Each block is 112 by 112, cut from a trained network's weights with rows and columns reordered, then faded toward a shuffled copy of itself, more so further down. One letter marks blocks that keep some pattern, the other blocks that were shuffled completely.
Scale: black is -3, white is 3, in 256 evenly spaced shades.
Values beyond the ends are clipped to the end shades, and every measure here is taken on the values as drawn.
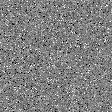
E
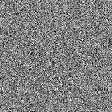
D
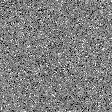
E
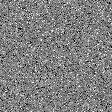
E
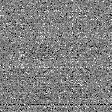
D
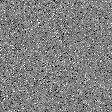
E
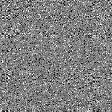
D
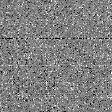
D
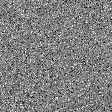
E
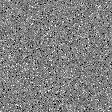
E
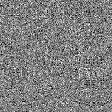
D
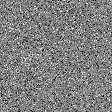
E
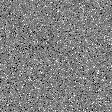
E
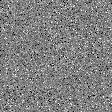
E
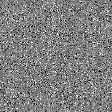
D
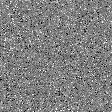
E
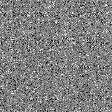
D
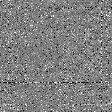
D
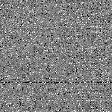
D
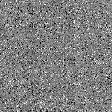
D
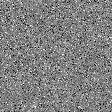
E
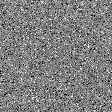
E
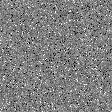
E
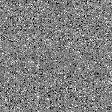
D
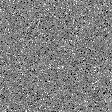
E
